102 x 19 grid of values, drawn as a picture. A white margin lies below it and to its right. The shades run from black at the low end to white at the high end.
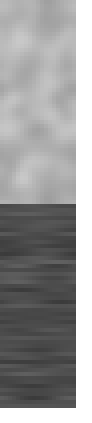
The table splits into 2 rows of 1 panel. Panel 1,1: high, blotchy, faint in contrast. Panel 2,1: low, streaked across, faint in contrast.
